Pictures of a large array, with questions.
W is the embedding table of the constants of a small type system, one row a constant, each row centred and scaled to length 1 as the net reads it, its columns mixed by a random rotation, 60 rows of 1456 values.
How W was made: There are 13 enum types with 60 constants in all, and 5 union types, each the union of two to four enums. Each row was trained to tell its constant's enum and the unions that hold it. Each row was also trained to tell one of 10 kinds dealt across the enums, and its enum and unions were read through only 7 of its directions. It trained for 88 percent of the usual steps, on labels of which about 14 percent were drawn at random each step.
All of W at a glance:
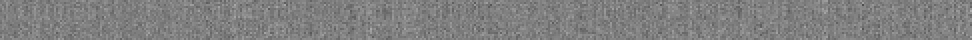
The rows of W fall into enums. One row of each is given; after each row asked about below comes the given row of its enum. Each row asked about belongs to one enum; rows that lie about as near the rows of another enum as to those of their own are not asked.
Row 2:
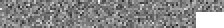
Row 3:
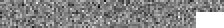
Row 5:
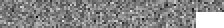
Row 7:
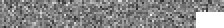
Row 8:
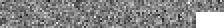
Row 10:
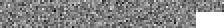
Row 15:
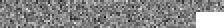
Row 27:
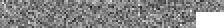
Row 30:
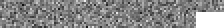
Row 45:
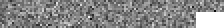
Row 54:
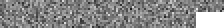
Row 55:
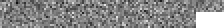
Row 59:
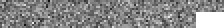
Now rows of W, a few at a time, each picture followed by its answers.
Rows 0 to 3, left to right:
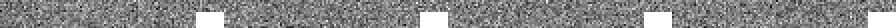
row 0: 7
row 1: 5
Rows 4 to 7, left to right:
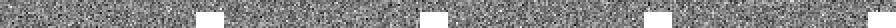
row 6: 15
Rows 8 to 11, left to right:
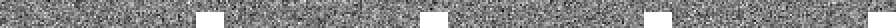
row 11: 10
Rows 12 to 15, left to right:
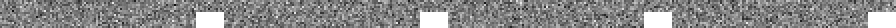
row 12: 5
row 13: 54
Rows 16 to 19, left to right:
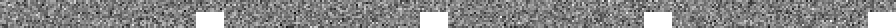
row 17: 2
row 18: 54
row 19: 5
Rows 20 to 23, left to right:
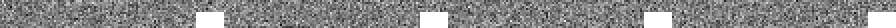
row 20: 7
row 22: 2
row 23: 27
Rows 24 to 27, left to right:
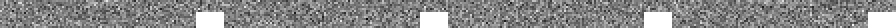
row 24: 5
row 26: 15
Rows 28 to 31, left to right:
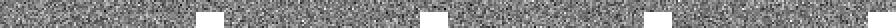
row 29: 5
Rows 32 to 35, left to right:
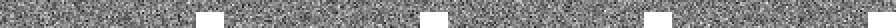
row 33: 2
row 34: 3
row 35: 15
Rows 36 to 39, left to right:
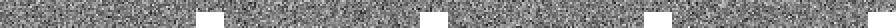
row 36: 10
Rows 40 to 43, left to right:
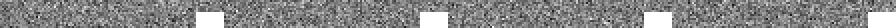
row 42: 59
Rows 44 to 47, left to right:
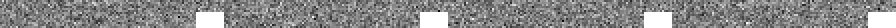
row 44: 15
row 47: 7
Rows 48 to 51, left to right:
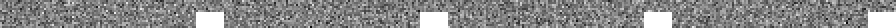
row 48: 7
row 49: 27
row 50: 15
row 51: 54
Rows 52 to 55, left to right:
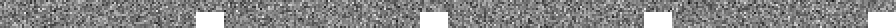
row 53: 7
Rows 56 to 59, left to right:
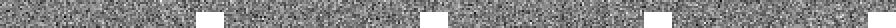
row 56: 54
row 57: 54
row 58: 10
